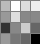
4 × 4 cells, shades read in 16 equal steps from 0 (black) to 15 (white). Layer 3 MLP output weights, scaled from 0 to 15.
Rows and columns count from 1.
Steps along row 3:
up up down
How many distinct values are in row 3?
4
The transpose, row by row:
11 9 3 9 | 15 13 8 7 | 13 8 12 6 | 14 8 6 0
